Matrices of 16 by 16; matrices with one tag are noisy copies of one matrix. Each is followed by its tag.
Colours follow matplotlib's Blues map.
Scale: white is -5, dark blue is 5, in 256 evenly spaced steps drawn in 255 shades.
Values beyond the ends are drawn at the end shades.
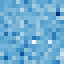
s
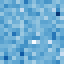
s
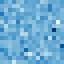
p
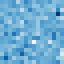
s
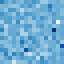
p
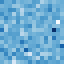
p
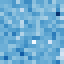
s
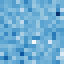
s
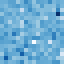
s
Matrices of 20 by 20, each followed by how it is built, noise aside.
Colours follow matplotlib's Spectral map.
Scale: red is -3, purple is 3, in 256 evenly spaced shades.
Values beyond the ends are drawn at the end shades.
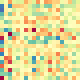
low rank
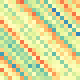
Toeplitz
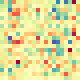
low rank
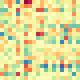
low rank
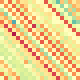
Toeplitz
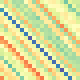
Toeplitz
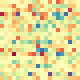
low rank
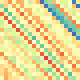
Toeplitz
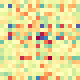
low rank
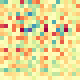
low rank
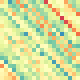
Toeplitz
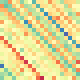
Toeplitz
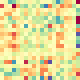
low rank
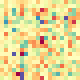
low rank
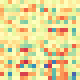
low rank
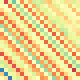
Toeplitz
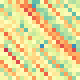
Toeplitz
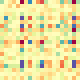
low rank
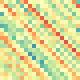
Toeplitz
